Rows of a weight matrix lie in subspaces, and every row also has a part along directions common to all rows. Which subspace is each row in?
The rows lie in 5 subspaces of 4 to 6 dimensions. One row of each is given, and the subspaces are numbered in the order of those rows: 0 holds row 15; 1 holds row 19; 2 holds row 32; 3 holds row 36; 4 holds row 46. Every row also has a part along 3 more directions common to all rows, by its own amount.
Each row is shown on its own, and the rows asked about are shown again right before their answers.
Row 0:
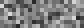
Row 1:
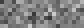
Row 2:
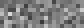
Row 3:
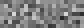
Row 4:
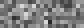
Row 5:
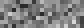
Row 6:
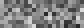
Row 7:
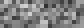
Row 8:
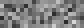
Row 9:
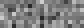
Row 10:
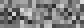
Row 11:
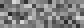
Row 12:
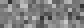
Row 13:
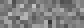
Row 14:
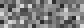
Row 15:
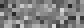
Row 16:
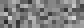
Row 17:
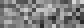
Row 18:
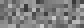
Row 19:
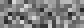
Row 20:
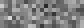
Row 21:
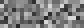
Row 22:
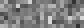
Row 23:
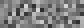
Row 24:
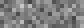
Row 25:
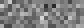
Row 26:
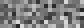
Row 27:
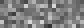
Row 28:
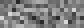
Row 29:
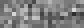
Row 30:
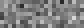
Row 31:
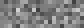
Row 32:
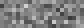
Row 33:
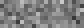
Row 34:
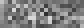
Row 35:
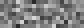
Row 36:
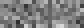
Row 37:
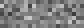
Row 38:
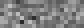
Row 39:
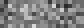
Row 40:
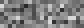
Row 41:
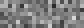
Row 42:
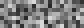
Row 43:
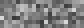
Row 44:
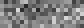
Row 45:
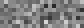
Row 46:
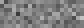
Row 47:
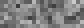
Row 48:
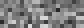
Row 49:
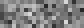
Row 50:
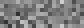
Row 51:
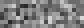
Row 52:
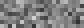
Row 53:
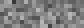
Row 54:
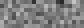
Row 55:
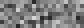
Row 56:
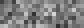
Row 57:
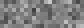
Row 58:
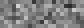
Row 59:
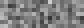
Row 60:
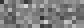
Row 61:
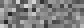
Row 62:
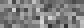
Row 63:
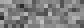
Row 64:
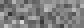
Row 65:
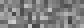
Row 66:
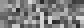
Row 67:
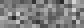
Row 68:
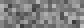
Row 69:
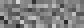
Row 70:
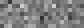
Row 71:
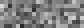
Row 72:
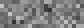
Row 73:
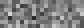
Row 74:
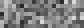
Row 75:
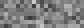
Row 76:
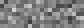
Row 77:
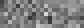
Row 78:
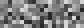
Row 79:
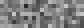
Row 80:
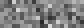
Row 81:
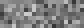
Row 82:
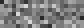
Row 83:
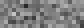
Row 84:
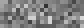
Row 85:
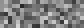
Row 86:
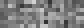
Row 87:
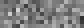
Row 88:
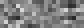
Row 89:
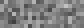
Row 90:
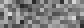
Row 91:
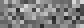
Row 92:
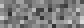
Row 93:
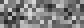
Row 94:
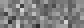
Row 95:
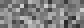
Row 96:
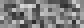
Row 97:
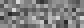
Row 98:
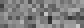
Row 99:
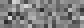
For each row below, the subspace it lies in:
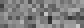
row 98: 2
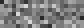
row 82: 4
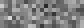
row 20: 2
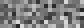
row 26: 0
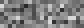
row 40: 2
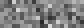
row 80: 1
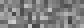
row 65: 4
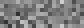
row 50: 3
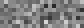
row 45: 0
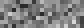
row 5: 3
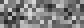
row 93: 4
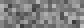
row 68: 0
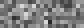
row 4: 1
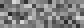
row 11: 1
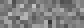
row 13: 1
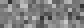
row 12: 1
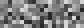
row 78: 1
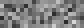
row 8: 3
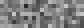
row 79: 4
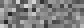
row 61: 4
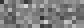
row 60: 4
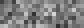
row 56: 2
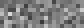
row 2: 4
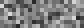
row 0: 3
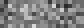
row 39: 4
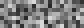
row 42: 3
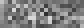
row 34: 2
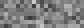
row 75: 2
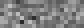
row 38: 3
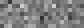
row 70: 1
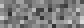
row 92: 0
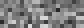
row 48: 4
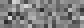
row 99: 1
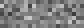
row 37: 4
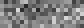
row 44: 0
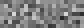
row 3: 0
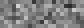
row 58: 2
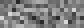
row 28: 3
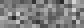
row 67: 3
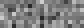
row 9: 0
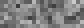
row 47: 2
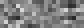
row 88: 2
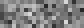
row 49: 0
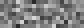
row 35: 3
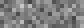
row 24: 4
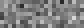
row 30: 3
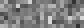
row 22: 2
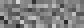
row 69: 3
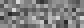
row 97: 3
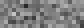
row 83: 4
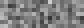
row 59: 4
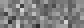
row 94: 2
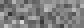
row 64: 1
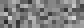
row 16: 2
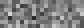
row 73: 2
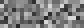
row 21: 2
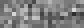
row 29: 0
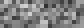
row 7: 1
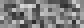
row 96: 0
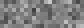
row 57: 1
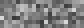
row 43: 3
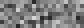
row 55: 3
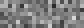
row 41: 3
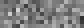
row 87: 0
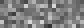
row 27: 4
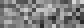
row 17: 0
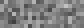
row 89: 4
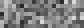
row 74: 3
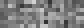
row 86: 4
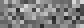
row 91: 0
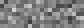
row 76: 4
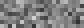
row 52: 3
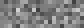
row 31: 0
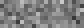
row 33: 3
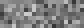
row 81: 0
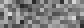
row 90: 3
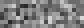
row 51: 4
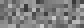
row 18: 0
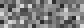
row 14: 4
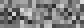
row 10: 4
